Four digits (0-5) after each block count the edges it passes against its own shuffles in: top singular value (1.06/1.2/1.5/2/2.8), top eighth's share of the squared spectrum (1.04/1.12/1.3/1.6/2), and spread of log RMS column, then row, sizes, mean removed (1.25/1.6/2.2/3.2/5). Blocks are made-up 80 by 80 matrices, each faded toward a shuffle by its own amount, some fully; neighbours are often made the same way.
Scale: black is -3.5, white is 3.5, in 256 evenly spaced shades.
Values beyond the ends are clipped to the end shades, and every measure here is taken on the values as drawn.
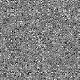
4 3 1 1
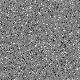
0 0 0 0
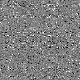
4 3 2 2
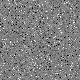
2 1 0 0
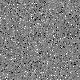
2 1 0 0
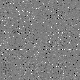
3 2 0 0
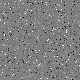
0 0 0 0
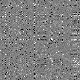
4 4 2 2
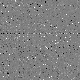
3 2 0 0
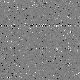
4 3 1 1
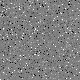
0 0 0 0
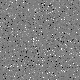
0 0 0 0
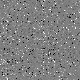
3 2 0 0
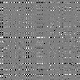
5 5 3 3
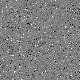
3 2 0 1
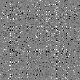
4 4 2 2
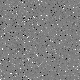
2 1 0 0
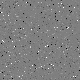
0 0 0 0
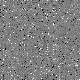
3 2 1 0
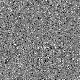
3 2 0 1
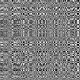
5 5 4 4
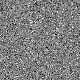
2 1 0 0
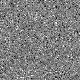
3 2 0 1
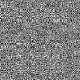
4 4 2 2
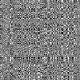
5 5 3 3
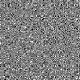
4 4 2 2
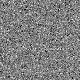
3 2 0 0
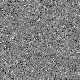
0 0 0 0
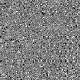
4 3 1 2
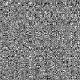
4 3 2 2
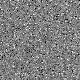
1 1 0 0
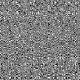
4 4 2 2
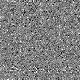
3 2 1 1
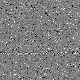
3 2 0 1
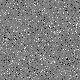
0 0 0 0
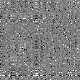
4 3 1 2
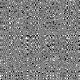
5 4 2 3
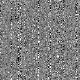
2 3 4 0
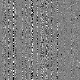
3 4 4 0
